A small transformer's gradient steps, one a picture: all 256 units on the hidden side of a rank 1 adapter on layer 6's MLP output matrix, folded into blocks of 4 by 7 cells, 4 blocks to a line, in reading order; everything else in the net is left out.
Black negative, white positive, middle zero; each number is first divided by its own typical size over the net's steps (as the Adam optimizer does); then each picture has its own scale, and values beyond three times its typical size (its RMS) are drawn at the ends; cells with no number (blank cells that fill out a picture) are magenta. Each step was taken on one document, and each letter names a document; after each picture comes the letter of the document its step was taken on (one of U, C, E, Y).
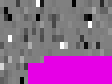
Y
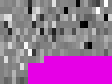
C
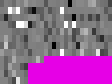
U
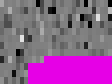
Y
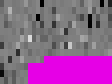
Y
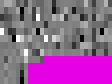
C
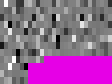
C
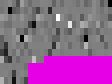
Y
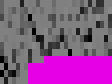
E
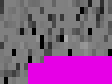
E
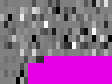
C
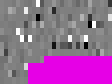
Y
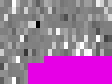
U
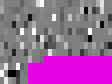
E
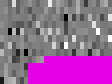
U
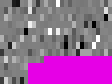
U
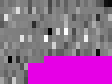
U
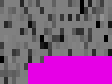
E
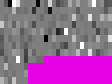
U
